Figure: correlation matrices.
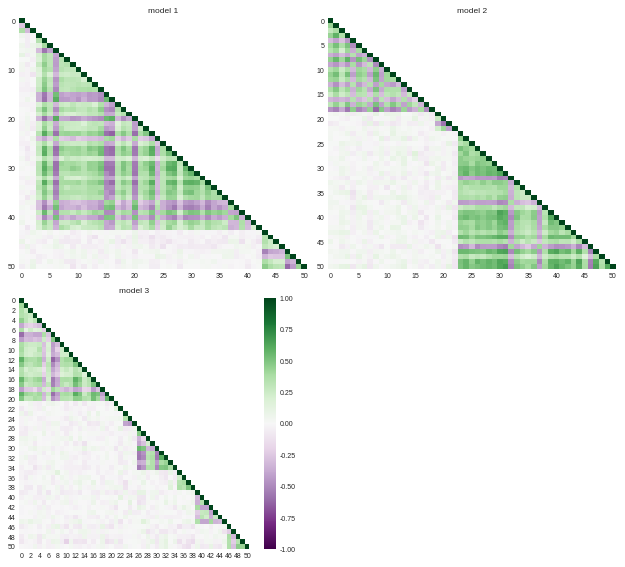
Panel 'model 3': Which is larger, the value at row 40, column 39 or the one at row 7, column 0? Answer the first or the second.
the first
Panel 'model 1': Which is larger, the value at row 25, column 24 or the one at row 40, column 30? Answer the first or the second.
the first
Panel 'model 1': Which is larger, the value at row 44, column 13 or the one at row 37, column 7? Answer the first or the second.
the first
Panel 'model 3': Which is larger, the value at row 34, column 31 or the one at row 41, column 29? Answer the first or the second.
the first
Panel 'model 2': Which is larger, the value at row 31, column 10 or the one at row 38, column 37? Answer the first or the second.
the first
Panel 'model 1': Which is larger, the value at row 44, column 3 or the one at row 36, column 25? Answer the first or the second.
the second
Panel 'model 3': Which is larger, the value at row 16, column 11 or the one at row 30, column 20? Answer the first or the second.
the first
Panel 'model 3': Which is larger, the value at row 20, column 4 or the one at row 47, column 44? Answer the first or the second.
the first
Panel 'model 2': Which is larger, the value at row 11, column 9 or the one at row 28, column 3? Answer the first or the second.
the second
